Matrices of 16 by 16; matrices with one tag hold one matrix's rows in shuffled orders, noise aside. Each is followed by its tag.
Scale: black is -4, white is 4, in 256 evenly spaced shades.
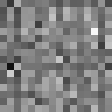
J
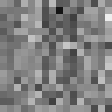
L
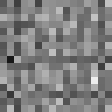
J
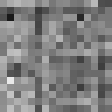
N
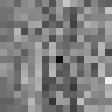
L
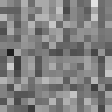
J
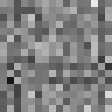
J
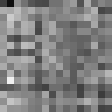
N
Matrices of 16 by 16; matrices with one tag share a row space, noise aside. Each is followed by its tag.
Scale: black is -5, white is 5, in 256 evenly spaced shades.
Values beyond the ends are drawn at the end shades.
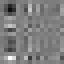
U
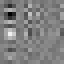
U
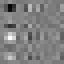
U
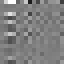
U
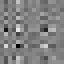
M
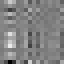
U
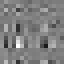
M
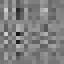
M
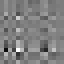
M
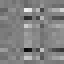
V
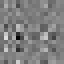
M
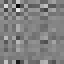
M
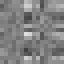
V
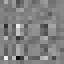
M
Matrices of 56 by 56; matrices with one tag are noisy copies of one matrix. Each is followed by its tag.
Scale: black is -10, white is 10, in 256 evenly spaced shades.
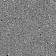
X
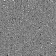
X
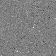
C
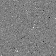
C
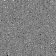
X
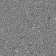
C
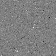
C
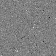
C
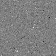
C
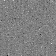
X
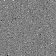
X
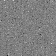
X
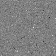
C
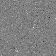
C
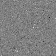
C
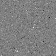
C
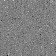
X
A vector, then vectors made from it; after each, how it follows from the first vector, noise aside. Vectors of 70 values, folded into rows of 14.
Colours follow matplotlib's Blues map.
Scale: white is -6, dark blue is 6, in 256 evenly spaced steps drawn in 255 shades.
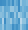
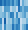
scaled up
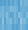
shrunk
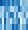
scaled up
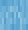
shrunk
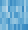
reversed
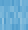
shrunk
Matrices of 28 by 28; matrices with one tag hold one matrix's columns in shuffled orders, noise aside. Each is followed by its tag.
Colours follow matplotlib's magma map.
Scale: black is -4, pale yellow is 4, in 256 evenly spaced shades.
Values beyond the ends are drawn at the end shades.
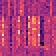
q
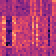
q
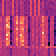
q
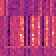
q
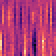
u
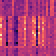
q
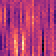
u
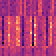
q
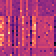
q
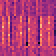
q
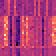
q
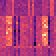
q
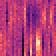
u
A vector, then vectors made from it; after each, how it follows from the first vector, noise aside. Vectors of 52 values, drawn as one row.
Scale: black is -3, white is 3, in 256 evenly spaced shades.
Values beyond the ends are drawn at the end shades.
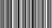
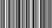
reversed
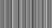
shrunk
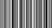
negated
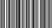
reversed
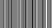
partly zeroed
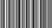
reversed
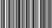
reversed
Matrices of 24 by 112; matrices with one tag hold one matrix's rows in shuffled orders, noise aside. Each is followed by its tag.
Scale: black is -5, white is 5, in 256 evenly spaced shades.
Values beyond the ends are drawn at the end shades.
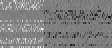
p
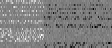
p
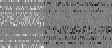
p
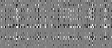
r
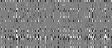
r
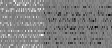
p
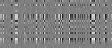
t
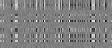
t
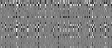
r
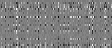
r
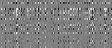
r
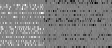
p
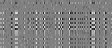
t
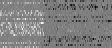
p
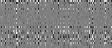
r
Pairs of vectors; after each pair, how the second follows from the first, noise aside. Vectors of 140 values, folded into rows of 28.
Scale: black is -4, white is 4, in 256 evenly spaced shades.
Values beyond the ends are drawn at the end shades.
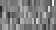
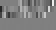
partly zeroed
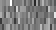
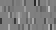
partly zeroed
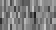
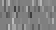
partly zeroed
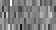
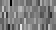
negated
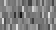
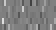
partly zeroed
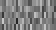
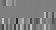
partly zeroed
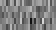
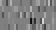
partly zeroed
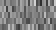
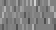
partly zeroed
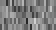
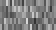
negated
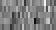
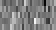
negated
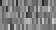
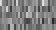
negated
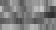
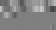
partly zeroed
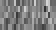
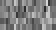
sign-scrambled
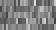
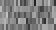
negated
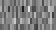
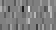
partly zeroed
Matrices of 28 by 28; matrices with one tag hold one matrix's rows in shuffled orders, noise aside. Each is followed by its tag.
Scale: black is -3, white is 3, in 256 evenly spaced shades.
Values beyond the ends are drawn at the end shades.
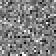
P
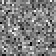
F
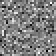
F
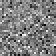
P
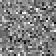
P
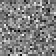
P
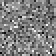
F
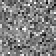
P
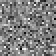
P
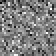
F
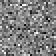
P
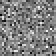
F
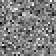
F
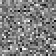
P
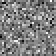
F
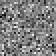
F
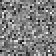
F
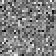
F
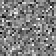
F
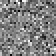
P
